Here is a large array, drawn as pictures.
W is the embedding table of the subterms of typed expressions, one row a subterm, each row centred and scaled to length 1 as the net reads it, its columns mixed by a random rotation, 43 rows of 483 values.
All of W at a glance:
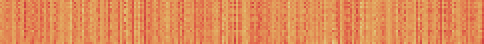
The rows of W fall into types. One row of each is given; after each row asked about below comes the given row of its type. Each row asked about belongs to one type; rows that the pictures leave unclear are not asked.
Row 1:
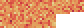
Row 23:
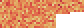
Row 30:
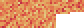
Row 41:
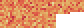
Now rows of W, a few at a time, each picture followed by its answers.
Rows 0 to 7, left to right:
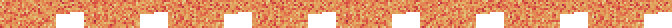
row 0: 23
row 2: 41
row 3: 41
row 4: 1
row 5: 30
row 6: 41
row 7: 41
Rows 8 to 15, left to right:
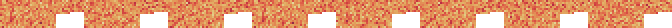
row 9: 23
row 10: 30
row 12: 1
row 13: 30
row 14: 41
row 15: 23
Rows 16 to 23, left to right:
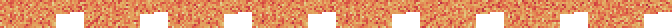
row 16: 1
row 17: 30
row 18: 1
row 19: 1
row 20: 1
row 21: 30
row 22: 41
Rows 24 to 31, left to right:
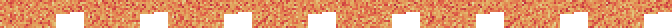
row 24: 1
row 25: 41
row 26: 41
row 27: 30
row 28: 23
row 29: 41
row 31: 30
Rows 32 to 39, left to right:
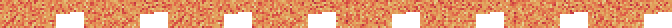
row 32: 30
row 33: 23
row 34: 30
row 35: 23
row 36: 1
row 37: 41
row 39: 41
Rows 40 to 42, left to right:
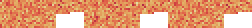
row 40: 23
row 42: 23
